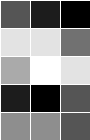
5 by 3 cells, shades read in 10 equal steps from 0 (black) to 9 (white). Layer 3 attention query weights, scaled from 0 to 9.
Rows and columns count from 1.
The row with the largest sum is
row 3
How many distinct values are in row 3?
3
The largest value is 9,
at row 3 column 2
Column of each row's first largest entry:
1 1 2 3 1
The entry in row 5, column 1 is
5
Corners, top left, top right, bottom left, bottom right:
3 0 5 3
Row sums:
4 20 23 4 13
